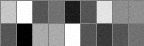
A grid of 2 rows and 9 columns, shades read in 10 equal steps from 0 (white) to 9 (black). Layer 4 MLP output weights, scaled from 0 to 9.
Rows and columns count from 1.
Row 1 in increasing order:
0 1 2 4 4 5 6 6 8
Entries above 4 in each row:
4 6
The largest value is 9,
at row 2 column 2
